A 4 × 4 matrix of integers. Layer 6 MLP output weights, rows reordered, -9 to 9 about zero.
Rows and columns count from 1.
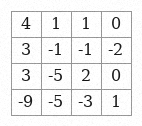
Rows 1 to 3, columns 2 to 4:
1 1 0 / -1 -1 -2 / -5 2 0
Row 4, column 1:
-9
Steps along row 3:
down up down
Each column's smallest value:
-9 -5 -3 -2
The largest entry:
4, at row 1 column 1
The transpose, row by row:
4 3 3 -9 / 1 -1 -5 -5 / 1 -1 2 -3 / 0 -2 0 1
